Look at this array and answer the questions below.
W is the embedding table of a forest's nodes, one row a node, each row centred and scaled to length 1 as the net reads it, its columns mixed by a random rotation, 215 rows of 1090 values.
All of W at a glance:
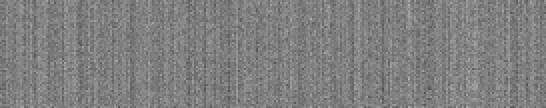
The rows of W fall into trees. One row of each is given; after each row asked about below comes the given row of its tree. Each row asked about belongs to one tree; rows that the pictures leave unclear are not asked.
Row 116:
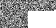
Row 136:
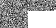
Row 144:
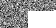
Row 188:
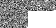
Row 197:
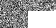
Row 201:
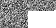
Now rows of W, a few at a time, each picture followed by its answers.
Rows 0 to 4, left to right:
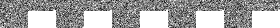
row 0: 144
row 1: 188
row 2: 136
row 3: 144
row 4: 197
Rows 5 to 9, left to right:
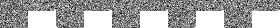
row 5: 197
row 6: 144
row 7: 136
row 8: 188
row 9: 144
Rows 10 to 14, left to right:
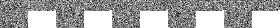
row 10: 201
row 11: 144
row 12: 201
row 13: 188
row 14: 116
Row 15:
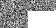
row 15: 188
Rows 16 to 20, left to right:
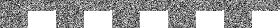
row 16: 197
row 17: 197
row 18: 116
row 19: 201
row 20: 201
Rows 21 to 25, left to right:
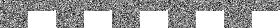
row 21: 116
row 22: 144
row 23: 136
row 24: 201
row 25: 188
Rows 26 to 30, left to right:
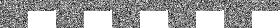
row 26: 116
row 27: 116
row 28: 144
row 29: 144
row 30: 201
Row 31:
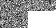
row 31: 197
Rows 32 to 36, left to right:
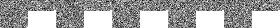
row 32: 188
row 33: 197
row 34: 201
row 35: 201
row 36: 188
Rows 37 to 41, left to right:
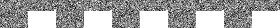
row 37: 136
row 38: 197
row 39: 188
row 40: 188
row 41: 188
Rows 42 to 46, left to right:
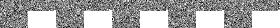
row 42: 188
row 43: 144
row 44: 201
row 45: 144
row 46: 136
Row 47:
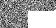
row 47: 201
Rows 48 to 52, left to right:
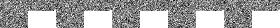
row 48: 116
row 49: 144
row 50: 201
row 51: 201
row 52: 201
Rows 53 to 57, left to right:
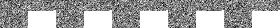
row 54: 197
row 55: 201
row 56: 144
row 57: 201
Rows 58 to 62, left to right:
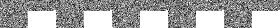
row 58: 188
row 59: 116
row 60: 144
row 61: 197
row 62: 116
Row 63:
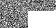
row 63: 136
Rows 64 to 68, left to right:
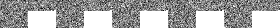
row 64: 116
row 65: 197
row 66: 144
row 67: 197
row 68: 144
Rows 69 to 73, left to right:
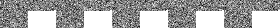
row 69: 116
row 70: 197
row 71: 116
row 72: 144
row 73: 116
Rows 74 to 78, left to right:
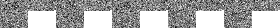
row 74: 201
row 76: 201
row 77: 144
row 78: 188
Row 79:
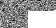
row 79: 201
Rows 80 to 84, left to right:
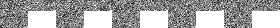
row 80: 197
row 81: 188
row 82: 201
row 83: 197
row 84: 144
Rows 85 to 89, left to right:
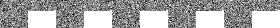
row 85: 201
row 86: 197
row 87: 116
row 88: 188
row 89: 144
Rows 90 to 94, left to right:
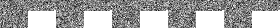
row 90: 197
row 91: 197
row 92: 197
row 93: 116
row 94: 201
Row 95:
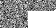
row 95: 116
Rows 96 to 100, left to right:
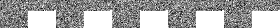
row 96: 116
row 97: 197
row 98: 201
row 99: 116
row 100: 201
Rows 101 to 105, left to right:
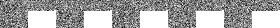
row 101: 201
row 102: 116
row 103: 197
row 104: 144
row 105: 188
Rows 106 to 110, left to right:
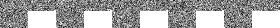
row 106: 188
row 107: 144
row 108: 201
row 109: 201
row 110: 144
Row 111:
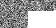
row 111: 188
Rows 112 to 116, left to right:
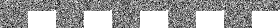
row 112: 144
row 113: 116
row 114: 197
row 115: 201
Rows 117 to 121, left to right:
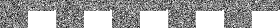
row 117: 197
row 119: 116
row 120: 116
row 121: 188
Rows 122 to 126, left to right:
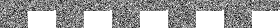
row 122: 188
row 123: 188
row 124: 136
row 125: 197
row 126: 136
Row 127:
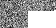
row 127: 197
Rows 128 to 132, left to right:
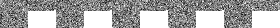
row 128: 136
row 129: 197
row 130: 144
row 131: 144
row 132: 197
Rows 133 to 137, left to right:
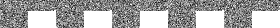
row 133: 116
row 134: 144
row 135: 197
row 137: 201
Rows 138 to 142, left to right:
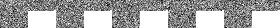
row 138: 136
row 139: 201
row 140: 197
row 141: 116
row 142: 197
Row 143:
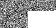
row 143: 188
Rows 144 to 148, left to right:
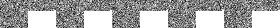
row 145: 144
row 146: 116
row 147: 136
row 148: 197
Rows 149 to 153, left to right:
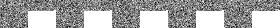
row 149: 136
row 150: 201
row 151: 197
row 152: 144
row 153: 144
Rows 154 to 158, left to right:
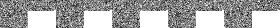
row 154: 188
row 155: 197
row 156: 201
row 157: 188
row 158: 144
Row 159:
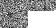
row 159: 188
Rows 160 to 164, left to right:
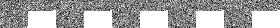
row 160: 197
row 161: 116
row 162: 144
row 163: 144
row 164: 144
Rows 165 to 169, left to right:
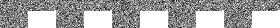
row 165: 188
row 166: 116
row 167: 197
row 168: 188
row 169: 188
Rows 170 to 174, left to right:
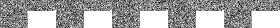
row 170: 188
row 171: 197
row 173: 197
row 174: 188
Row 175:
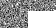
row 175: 144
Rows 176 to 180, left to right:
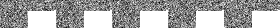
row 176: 188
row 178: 197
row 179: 197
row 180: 144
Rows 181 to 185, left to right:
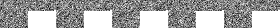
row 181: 116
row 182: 116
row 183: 188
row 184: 116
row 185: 136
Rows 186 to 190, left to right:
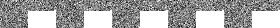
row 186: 201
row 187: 197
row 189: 201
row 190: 188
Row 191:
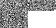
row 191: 136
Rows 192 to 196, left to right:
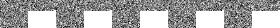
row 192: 144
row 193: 144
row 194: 201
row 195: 116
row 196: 197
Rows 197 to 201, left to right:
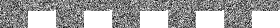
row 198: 144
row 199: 197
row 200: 116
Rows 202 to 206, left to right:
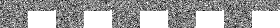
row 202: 116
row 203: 197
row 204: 116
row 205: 188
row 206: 201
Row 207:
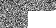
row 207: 197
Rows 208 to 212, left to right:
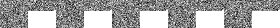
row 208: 144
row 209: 197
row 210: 136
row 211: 136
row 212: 116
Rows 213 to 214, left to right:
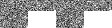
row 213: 188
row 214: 188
